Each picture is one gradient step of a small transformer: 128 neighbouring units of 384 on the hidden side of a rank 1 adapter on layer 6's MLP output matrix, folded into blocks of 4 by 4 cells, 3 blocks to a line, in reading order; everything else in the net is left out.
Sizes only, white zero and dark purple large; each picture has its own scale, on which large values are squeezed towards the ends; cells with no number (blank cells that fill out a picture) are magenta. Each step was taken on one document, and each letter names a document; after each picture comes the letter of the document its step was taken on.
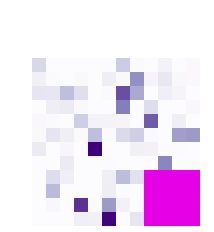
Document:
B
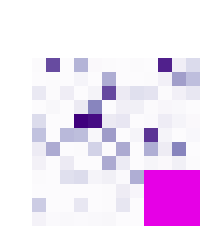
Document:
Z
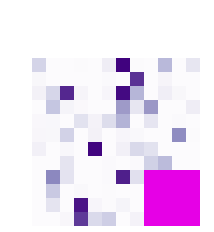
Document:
B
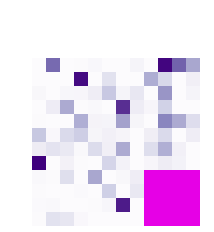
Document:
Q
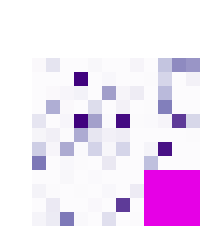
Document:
Q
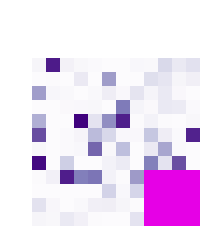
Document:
Z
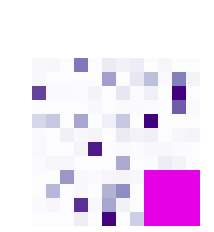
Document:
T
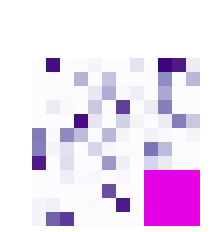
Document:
Q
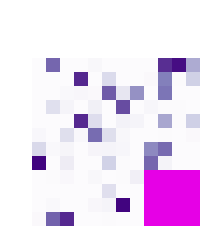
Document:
Q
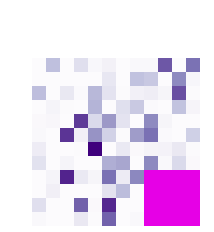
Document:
T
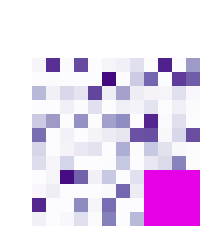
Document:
T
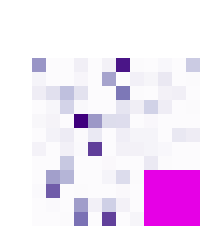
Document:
B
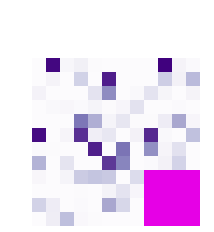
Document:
Z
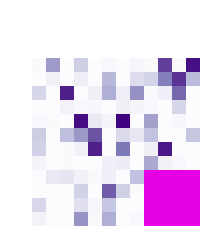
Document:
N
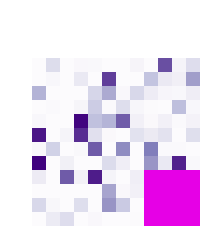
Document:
Z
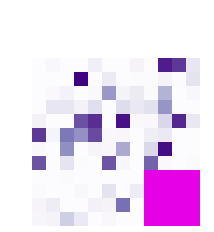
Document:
Q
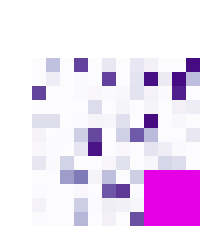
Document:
N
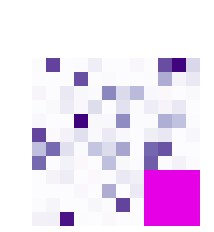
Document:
Q
